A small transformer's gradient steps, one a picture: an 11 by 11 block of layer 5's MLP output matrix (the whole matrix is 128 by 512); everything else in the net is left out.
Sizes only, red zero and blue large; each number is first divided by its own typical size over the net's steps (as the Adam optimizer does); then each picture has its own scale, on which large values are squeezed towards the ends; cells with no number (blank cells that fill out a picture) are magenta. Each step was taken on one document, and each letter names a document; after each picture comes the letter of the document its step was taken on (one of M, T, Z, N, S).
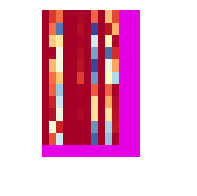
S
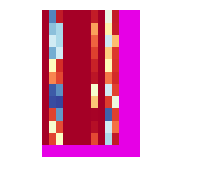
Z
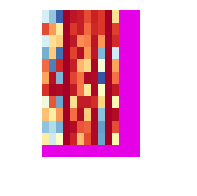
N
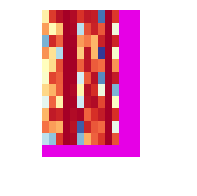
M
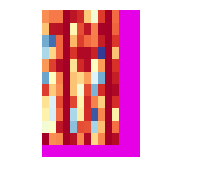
M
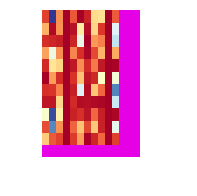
M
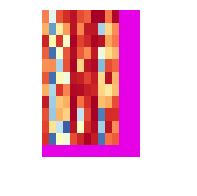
N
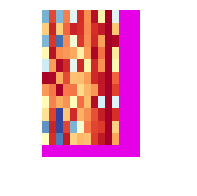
N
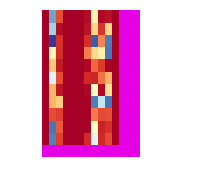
Z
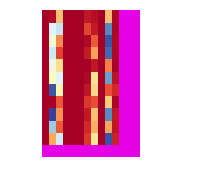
Z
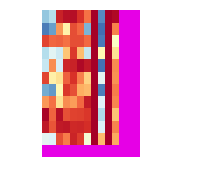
N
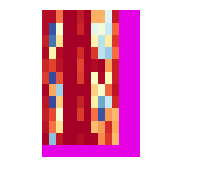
Z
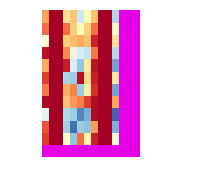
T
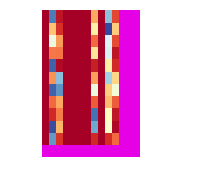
Z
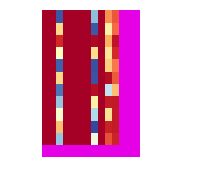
S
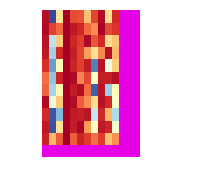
M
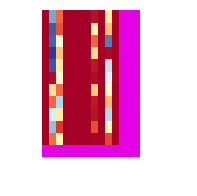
Z
